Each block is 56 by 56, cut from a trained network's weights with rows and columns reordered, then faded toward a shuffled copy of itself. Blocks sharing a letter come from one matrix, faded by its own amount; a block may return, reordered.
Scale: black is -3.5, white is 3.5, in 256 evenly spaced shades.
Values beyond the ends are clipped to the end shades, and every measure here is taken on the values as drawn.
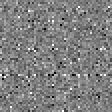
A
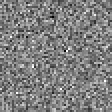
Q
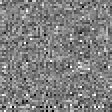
A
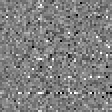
A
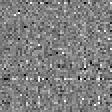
A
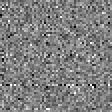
A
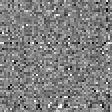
A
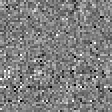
A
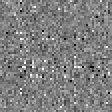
A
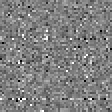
A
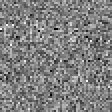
Q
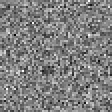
Q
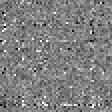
A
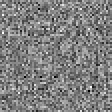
Q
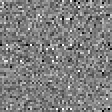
A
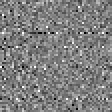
A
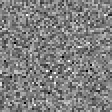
Q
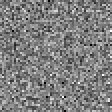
Q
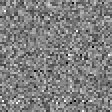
Q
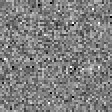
Q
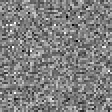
Q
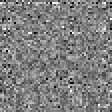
A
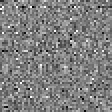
A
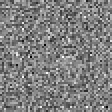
Q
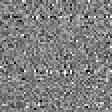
A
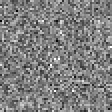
Q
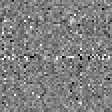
A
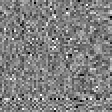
A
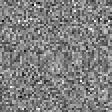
Q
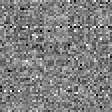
A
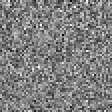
Q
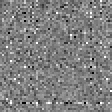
A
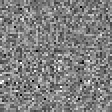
Q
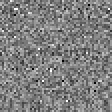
Q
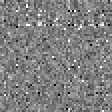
A
